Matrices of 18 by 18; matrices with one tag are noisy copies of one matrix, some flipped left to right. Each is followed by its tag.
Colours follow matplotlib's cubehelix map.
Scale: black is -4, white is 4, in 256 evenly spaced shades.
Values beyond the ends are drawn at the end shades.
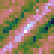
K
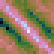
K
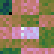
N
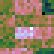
N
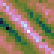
K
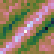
K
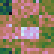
N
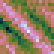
K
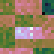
N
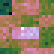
N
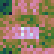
N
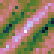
K
